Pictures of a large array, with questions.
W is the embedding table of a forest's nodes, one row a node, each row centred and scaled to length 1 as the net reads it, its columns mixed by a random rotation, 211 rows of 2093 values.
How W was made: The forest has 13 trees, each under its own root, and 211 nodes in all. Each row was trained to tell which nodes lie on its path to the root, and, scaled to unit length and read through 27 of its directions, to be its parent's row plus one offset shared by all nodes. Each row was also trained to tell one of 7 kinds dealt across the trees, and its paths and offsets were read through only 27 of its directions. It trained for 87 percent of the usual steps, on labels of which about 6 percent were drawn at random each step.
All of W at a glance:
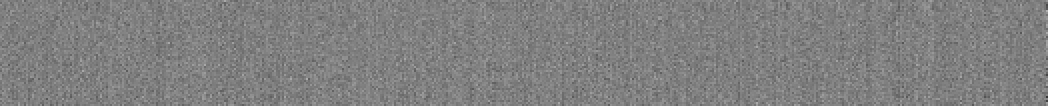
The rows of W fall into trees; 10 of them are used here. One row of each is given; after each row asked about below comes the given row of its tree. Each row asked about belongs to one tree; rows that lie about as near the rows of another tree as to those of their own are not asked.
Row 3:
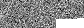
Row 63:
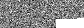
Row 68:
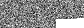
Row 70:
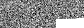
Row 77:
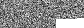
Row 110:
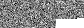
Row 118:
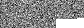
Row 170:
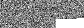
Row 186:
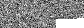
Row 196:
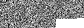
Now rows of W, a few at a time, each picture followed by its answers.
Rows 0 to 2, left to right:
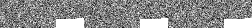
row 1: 170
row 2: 63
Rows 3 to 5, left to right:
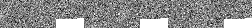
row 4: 68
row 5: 118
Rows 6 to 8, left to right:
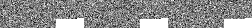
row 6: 110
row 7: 63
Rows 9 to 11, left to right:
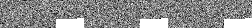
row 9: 110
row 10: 110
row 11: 3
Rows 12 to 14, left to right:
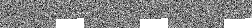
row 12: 170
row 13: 68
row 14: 3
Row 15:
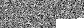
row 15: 186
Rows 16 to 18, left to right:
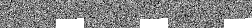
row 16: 68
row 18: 3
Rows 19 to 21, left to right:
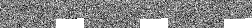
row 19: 196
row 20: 3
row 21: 3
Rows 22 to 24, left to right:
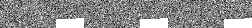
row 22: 68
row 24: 170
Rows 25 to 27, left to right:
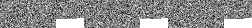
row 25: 3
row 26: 196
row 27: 70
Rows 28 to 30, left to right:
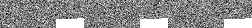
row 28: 68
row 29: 70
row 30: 3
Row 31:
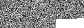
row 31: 110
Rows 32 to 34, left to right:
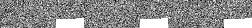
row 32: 170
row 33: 110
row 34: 63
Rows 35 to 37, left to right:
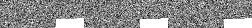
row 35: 196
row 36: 170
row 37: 63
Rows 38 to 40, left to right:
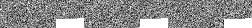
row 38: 3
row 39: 196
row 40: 3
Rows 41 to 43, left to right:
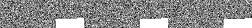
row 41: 63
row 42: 68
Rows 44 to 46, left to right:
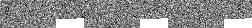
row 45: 77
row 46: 70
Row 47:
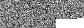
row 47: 63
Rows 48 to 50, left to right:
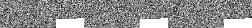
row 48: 77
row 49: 170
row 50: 170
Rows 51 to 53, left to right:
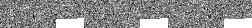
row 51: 68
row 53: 118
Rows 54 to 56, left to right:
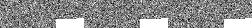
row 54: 63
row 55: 63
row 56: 110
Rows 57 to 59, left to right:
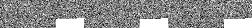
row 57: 186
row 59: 3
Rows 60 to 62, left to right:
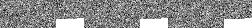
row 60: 77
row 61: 118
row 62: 68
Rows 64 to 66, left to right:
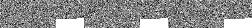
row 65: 170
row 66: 170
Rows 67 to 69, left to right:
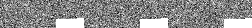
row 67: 186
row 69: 196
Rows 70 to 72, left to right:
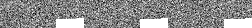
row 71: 118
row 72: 196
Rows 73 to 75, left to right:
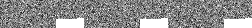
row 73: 186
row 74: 3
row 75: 3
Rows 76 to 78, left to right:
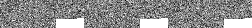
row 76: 118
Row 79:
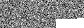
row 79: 118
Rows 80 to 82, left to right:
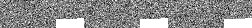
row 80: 196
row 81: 170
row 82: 3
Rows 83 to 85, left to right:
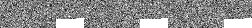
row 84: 196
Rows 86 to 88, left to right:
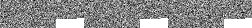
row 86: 170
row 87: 70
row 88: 118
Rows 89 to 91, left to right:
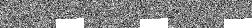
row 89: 63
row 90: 170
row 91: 77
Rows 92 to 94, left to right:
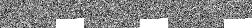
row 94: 3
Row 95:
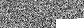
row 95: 3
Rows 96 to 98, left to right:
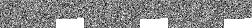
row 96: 118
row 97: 68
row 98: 68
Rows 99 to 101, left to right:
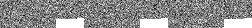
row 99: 110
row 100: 70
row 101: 170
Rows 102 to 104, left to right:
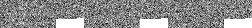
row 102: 186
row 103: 170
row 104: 3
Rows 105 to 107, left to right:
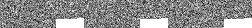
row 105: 63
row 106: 77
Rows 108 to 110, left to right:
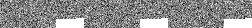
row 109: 196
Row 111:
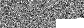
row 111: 170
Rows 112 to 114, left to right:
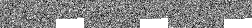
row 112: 118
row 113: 3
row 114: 77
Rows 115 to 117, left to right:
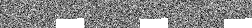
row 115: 118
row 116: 3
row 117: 110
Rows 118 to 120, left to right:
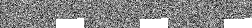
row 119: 118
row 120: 63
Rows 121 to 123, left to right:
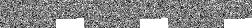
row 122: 186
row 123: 3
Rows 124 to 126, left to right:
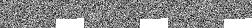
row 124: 196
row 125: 63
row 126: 110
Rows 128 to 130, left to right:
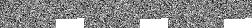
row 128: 110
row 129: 110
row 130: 186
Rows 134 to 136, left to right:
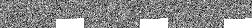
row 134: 3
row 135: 68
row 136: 196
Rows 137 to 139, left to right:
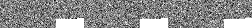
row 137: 196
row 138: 186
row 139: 63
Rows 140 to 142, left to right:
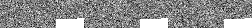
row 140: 68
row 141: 118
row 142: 68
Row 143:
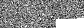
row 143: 186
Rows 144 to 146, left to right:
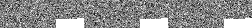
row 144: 110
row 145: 70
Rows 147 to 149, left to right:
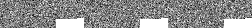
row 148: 196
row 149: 196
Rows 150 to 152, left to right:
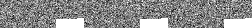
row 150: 196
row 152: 77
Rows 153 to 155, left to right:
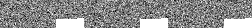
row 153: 196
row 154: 77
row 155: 196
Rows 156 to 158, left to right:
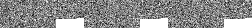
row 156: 170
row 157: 170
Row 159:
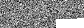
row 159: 118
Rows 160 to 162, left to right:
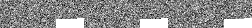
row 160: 118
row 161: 110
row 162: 68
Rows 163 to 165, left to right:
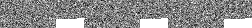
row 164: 196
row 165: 68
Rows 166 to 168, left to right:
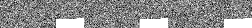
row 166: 63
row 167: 170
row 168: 77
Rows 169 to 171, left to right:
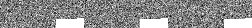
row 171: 68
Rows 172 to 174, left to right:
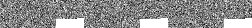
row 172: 196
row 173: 70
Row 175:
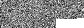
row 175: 118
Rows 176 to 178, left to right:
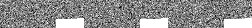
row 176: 68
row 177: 63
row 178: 63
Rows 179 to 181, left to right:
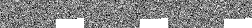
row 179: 63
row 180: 110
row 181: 110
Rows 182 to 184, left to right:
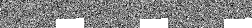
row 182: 170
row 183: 170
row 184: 186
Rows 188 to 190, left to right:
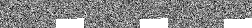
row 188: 196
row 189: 63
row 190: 118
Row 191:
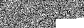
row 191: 63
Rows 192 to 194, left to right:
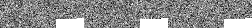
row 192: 68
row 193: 196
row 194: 110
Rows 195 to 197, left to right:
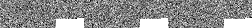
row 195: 196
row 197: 196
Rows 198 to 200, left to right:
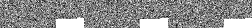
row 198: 186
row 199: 170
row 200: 196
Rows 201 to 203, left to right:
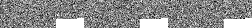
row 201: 118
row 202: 63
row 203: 118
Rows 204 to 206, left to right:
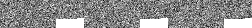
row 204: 196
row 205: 170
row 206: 170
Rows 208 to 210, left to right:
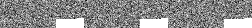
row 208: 170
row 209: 118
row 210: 170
